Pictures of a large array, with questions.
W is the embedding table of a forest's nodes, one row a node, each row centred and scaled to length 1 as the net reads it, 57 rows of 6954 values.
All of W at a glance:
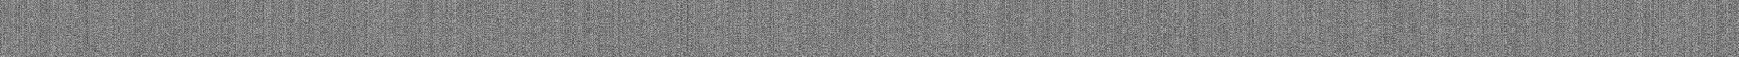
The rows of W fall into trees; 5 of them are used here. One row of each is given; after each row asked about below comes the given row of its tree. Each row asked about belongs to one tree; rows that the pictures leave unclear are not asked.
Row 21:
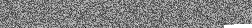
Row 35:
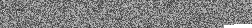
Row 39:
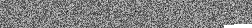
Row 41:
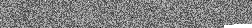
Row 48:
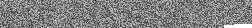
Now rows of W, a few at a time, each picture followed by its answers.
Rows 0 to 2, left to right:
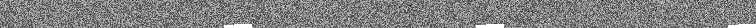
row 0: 48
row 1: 21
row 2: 41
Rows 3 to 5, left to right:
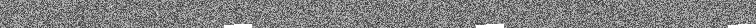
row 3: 48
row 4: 21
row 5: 39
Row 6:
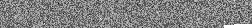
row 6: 48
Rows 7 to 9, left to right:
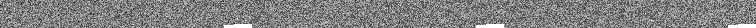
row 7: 39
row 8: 21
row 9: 39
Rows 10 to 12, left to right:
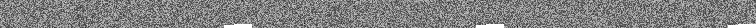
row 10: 48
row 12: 21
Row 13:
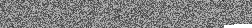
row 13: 39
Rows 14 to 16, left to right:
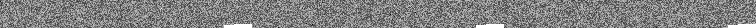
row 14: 35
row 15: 39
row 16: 35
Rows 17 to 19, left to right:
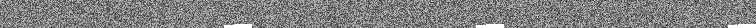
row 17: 39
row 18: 48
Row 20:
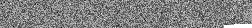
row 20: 21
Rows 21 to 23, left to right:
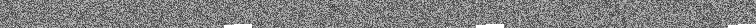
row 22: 48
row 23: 35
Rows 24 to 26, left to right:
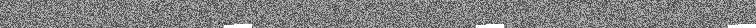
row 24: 21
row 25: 48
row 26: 35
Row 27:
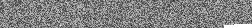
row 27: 35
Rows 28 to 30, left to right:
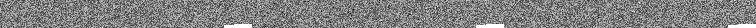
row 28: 39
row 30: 39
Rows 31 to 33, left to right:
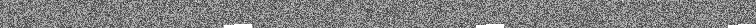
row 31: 35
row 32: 39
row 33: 48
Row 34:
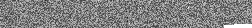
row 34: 21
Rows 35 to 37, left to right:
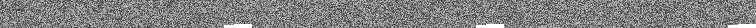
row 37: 21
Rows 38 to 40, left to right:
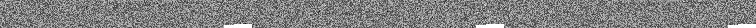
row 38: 48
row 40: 48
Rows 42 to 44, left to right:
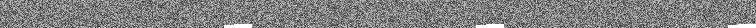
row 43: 48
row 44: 21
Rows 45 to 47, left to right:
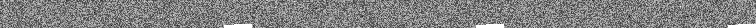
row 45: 35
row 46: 35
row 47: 21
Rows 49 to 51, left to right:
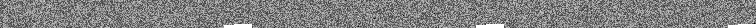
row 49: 35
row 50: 48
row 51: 48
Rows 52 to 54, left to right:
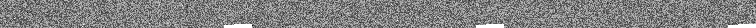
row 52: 41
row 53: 21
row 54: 21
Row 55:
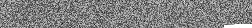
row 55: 41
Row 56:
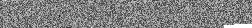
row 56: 35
